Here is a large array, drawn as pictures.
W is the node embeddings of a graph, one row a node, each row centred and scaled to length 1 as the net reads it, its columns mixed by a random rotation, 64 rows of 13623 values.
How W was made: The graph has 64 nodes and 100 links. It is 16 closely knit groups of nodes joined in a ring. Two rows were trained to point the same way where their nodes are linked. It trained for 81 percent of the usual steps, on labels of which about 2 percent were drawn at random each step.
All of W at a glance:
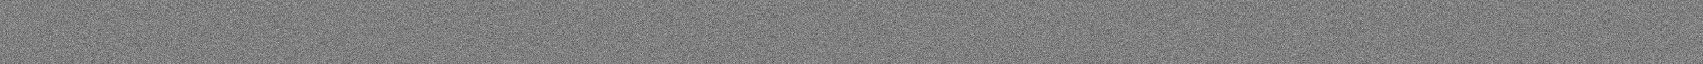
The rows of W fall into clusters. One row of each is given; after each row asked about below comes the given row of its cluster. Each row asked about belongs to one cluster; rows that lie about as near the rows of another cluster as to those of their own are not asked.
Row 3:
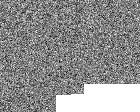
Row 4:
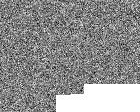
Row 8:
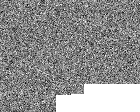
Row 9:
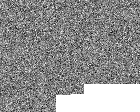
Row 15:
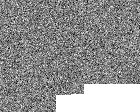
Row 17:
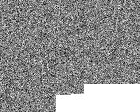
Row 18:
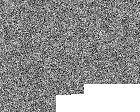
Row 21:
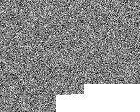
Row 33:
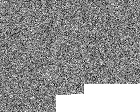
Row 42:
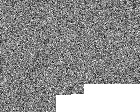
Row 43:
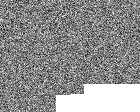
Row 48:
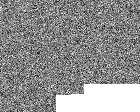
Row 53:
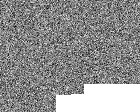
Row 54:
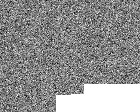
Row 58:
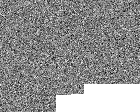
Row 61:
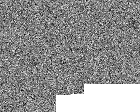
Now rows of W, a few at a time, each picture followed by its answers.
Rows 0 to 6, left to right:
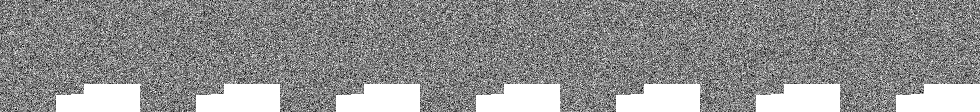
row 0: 54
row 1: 58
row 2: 3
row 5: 17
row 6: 54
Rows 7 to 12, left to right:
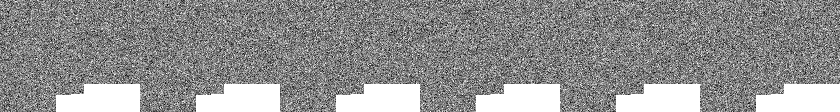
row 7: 54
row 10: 43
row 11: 4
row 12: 58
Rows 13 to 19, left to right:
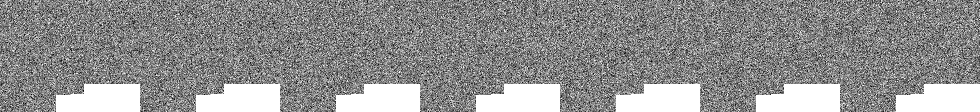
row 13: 61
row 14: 61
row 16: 15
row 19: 43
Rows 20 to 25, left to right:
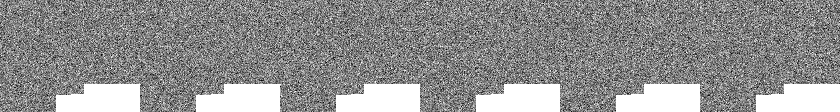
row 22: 58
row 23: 21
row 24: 3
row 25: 48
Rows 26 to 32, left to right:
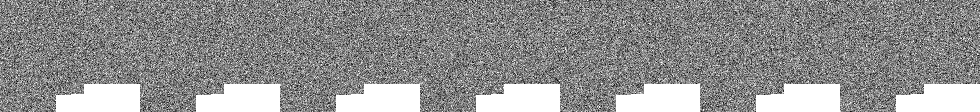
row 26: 15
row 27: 3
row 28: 58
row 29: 42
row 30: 33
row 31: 61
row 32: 9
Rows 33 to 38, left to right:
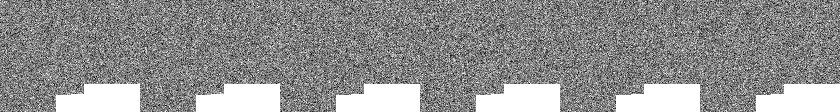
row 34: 33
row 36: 17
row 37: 15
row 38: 43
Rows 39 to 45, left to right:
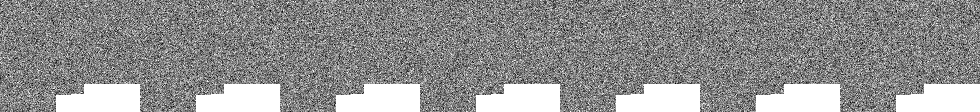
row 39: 8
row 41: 9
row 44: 43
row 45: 4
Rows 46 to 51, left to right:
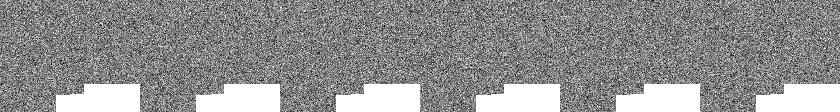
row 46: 61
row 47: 21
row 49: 18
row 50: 33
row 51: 9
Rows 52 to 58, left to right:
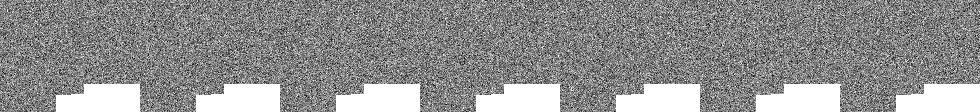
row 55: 53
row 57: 17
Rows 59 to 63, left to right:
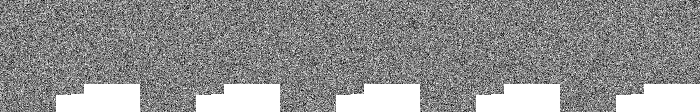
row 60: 53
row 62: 53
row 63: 42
